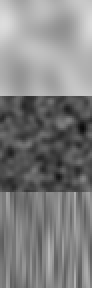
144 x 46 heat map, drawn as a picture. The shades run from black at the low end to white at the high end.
It is made of 3 by 1 panels. Panel 1,1: high, smooth. Panel 2,1: low, blotchy. Panel 3,1: middling, streaked downward.
